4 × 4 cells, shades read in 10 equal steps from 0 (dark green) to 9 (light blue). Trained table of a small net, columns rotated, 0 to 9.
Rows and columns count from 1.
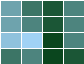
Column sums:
23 20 2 13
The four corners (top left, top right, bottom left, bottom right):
6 4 3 1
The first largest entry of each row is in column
1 1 2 2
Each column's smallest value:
3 3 0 1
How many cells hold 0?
2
